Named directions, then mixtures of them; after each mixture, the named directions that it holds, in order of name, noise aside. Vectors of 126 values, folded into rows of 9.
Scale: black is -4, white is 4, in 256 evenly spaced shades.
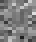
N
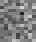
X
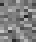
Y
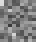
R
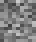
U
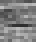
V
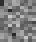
R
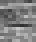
V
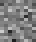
Y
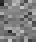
N, R, Y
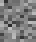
N, R, U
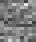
N, V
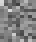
R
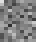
R, U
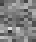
N, V, Y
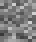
N, R, X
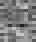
U, V, Y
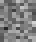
U, X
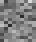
N, R, U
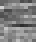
V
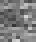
V, X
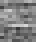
V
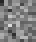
R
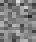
U, Y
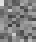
R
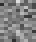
U, Y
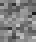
N, R, U
